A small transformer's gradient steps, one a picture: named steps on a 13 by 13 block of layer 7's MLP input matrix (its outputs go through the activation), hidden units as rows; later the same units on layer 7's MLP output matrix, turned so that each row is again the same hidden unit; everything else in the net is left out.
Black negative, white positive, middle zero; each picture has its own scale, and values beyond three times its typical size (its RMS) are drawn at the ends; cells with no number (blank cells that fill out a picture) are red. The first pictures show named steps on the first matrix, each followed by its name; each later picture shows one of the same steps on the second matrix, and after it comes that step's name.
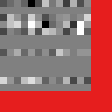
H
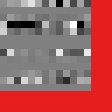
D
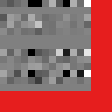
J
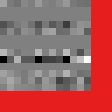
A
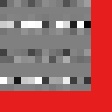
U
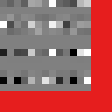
D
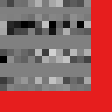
U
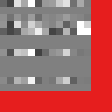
H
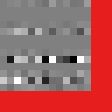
A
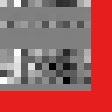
J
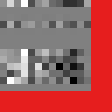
J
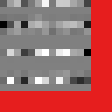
D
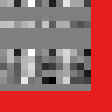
J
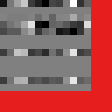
H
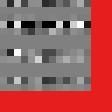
U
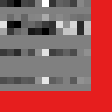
H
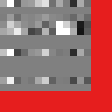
H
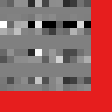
U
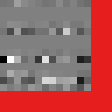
A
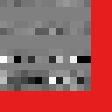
A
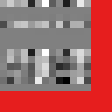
J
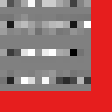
D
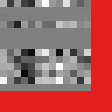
J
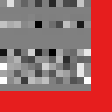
J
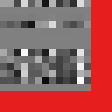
J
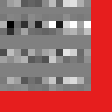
U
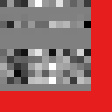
J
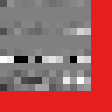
A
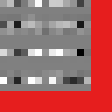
D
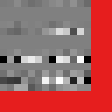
A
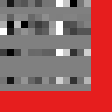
H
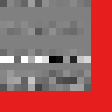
A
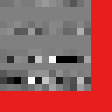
A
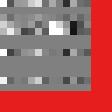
H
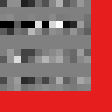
U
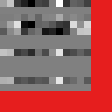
H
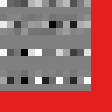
D
